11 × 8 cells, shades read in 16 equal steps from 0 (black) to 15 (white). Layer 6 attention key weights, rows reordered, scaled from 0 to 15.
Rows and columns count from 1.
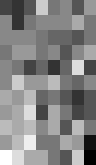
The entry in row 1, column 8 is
9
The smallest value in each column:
4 3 4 4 3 5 3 0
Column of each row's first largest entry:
4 7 1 8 7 2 3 3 1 3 1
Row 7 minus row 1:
6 6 6 -6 0 -3 -2 -4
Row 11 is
15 13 10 10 7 5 12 0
